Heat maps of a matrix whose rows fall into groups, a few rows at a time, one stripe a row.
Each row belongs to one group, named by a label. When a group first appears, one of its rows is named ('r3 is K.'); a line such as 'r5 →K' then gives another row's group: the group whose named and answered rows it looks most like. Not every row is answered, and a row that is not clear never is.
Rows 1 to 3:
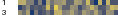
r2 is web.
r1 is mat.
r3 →web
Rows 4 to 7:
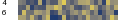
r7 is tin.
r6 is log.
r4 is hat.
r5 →web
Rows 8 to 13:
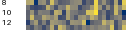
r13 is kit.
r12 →kit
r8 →tin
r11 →log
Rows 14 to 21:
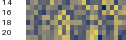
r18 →web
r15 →hat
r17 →log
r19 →log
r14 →kit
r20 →log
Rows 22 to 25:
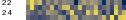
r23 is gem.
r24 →hat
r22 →mat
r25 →kit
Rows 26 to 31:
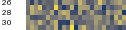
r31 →mat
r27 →mat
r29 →hat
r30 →tin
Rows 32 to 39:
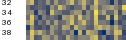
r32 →mat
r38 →gem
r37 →web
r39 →log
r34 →tin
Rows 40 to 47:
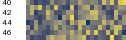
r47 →kit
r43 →hat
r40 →kit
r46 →gem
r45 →web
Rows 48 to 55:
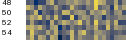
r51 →mat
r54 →mat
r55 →tin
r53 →tin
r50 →web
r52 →gem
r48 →hat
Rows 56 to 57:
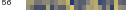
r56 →log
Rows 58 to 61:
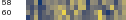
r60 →web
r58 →kit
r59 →kit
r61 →web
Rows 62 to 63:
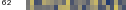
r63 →gem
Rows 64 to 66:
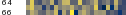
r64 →gem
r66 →mat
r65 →mat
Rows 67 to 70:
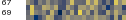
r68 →log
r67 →hat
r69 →gem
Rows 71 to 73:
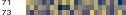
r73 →web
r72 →tin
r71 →mat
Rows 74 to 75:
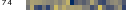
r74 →log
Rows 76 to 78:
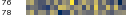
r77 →gem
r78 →tin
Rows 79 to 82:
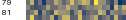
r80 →hat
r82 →gem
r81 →web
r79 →mat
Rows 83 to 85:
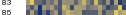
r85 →web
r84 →web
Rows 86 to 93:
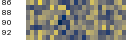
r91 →kit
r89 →log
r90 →tin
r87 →kit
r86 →tin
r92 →log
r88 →log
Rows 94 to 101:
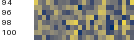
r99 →gem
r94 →tin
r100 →log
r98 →gem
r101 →web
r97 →kit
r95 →log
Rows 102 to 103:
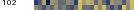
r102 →kit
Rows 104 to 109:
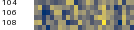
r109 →web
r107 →hat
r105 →log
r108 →tin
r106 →hat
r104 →kit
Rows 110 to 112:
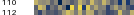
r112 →kit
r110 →mat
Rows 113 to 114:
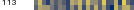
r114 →gem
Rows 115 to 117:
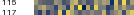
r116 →gem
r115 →hat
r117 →kit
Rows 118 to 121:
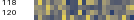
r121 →web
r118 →mat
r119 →tin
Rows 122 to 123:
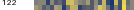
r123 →hat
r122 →gem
